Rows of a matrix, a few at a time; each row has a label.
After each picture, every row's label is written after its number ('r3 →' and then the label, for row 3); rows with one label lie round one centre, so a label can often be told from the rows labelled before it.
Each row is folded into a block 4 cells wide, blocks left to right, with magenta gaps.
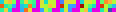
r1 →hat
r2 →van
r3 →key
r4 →hat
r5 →hat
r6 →hat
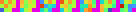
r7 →key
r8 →key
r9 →hat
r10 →key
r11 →van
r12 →hat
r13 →hat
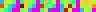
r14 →hat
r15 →hat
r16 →hat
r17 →van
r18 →key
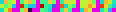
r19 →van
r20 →hat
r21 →hat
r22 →hat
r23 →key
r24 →hat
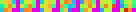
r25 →van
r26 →van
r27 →van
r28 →hat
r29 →van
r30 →key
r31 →van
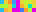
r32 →van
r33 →key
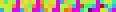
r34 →key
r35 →key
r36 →key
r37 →van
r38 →hat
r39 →hat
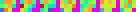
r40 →van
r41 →hat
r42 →hat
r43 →key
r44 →van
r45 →key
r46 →key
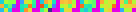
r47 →hat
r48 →van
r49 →hat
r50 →key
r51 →hat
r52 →key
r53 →key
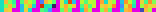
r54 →van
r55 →van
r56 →hat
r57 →key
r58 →key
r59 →key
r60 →van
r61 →key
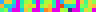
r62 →hat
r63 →van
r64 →van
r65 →hat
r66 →key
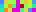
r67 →van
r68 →hat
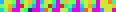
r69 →van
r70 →hat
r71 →van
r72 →hat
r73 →van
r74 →key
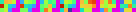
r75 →hat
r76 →hat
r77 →van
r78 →hat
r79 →key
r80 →key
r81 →van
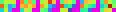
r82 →hat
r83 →key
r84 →hat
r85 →hat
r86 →hat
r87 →van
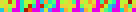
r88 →key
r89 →van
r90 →hat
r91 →key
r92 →key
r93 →hat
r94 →key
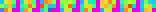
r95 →van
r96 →van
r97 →hat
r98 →van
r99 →van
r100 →key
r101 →van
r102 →van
